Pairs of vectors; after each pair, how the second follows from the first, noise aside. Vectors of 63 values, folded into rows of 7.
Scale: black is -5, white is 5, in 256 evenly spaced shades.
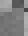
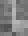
wrapped around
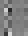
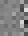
wrapped around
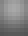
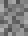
shuffled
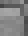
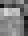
scaled up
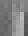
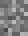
shuffled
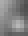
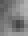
negated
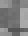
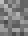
shuffled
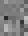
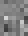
negated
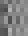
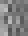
negated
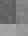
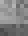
negated
